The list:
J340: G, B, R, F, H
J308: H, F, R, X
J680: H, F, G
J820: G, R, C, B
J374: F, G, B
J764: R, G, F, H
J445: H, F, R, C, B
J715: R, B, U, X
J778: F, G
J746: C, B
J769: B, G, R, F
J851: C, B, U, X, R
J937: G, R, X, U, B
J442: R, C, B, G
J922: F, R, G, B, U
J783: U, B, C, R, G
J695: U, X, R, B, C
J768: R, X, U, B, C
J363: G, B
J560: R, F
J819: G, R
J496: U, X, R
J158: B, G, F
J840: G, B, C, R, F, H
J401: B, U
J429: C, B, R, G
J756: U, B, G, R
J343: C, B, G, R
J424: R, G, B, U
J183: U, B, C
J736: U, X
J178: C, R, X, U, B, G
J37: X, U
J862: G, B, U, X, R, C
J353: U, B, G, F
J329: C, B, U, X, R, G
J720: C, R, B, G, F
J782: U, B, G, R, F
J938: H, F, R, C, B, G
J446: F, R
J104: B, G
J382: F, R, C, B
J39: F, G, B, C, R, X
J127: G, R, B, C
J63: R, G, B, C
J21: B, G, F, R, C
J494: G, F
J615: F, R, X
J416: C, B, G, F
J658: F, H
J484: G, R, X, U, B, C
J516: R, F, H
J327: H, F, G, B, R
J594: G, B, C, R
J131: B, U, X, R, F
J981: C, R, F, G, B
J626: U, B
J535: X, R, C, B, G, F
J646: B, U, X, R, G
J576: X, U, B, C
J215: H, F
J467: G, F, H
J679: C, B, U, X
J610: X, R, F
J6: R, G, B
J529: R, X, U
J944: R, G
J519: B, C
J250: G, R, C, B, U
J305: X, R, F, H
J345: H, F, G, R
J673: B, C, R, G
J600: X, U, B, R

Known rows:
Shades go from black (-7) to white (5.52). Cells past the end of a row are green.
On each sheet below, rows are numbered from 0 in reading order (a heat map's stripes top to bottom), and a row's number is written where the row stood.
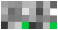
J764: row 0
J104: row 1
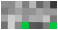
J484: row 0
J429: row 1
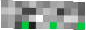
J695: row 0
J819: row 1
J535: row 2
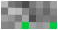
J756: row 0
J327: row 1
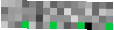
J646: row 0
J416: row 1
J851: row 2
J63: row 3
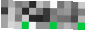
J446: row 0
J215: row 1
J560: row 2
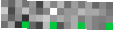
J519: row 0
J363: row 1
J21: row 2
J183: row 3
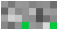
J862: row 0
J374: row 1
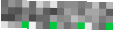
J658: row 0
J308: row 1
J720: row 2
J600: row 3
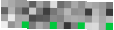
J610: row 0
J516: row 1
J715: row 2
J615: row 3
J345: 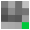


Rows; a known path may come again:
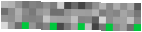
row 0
J646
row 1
J720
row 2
J343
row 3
J679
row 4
J178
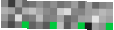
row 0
J746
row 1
J768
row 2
J626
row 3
J127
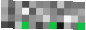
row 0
J104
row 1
J329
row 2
J820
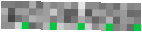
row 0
J374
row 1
J21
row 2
J494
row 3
J782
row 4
J938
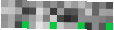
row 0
J695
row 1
J446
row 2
J680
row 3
J442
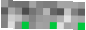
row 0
J382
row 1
J39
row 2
J610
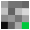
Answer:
J6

